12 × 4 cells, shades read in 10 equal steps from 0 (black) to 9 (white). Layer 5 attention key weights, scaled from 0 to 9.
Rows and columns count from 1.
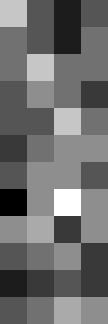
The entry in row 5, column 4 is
4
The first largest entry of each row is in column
1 1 2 2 3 3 2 3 2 3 3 3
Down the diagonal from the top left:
7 3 4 2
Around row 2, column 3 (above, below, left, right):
1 4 3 4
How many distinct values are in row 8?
3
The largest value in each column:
7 7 9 5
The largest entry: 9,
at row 8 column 3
